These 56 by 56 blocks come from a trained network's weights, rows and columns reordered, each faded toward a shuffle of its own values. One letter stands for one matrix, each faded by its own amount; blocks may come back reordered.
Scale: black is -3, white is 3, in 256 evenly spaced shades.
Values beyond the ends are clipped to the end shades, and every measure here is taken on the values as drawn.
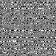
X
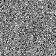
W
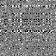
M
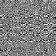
M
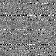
X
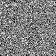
W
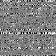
X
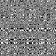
M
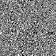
W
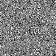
W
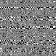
M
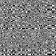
M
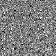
W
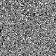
W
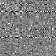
X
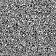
W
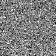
W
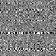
M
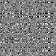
M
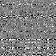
X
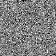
W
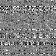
X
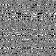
M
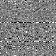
X
